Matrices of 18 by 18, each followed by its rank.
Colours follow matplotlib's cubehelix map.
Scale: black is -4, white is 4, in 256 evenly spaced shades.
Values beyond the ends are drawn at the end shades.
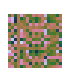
three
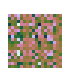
three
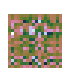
three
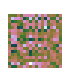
three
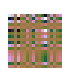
one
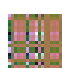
one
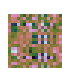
three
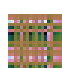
one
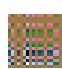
one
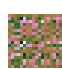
three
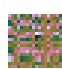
three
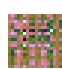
three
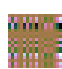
one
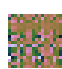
three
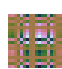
one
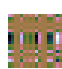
one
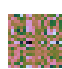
three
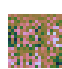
three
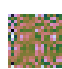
three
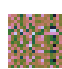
three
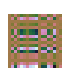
one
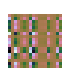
one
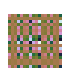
one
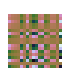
one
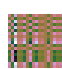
one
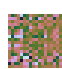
three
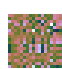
three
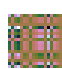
one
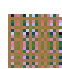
one
